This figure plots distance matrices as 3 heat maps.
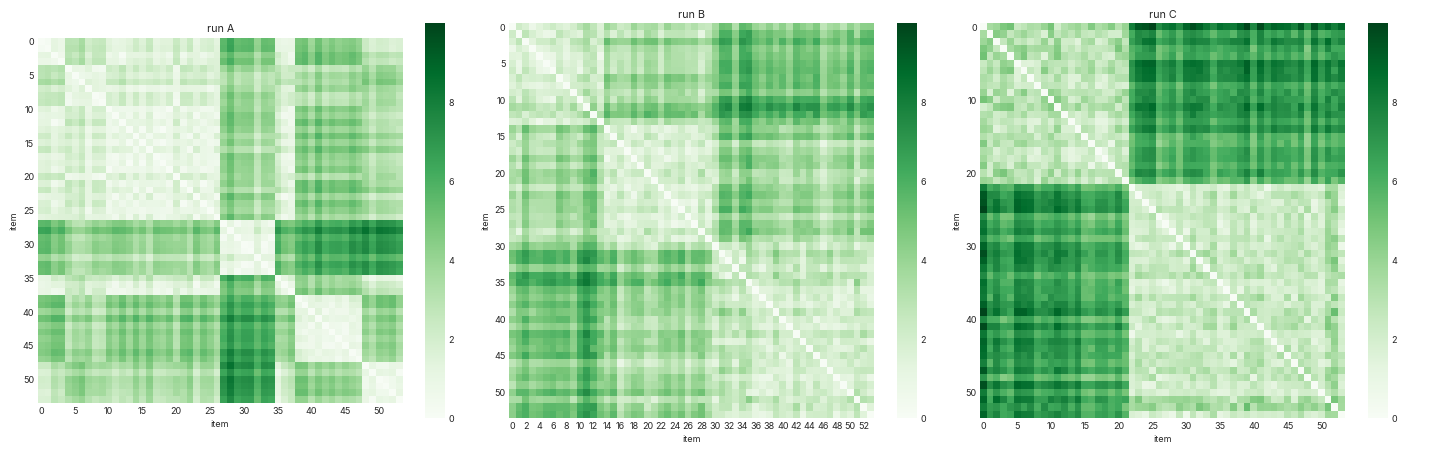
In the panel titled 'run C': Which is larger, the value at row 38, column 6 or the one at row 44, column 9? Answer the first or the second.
the first
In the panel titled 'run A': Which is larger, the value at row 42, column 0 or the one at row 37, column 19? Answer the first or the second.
the first
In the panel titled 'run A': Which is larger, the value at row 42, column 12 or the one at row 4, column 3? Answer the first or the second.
the first
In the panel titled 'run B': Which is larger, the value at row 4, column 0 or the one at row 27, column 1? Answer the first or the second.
the second
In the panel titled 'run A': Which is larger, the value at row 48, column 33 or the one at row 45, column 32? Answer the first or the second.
the first
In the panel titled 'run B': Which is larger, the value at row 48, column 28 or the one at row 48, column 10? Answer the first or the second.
the second
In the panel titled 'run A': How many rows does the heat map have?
54
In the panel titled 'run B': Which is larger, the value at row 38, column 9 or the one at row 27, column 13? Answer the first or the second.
the first
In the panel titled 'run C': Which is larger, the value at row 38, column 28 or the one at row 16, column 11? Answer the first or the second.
the second
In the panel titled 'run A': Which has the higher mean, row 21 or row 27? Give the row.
27
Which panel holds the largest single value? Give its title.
run C
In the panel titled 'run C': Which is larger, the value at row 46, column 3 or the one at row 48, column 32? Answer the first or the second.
the first
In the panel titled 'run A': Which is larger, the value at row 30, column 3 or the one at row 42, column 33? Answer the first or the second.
the second
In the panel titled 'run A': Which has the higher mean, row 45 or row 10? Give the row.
45
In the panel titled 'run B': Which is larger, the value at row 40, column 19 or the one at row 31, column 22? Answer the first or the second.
the second
